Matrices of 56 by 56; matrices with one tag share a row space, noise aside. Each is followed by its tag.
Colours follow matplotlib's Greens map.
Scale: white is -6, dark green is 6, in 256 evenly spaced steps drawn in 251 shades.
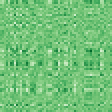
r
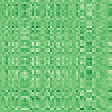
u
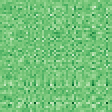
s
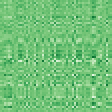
s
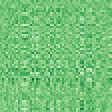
u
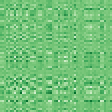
r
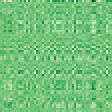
s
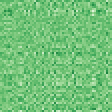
s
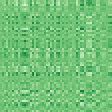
u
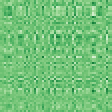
s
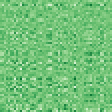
r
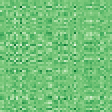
r
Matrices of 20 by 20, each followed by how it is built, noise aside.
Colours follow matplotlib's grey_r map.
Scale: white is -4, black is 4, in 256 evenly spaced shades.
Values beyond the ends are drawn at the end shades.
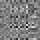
low rank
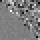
upper triangular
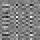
low rank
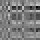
low rank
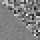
upper triangular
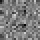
low rank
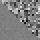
upper triangular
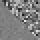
upper triangular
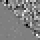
upper triangular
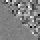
upper triangular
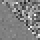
upper triangular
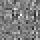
low rank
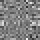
low rank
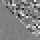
upper triangular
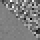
upper triangular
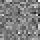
low rank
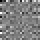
low rank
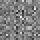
low rank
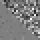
upper triangular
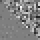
upper triangular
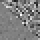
upper triangular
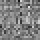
low rank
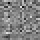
low rank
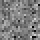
low rank
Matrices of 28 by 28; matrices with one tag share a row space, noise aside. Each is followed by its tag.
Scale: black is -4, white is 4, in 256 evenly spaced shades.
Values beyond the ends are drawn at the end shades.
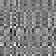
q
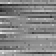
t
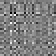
q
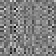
q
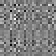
q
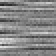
t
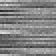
t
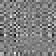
q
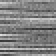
t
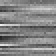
t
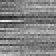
t
